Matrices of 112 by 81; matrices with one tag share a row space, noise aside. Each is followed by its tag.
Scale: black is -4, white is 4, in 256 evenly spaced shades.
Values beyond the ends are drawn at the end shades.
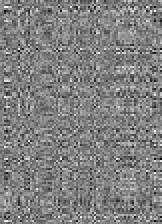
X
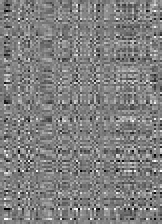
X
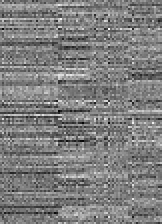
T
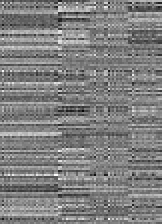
T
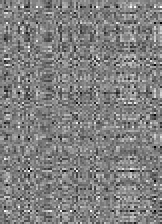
X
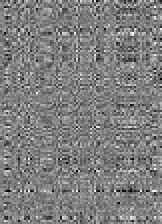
X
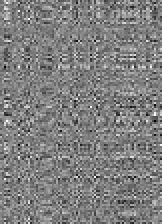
X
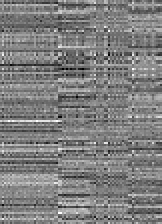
T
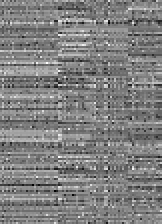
T
